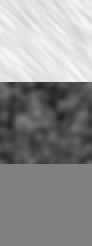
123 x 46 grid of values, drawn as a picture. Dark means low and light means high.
The table splits into 3 rows of 1 panel. Panel 1,1: very high, slanting down to the right, faint in contrast. Panel 2,1: low, blotchy. Panel 3,1: middling, flat.
